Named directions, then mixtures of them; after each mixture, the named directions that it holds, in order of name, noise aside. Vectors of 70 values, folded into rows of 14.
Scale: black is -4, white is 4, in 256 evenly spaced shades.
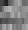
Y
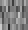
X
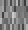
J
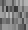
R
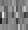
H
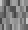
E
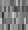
J, X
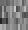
H, X, Y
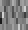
E, H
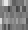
E, X, Y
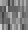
E, X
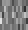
E, H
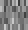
E, H, J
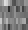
E, X, Y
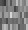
J, R, Y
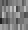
H, X, Y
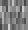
X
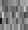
E, H, R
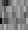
E, H, Y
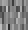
X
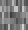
J, R, X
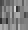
H, X, Y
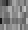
E, H, Y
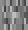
H, J, X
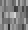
J, R, X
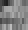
Y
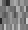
E, Y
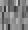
E, J, X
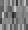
J
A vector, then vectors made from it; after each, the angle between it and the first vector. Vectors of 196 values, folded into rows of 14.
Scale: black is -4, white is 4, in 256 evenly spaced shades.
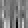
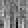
nearly parallel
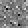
orthogonal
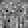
partly opposed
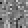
partly aligned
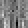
nearly parallel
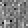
partly aligned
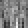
nearly opposite
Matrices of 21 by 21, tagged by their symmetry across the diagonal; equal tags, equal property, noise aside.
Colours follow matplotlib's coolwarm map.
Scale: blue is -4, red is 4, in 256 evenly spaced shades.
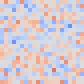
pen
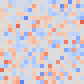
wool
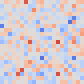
wool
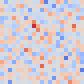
pen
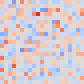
pen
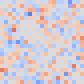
wool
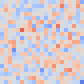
pen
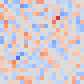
wool
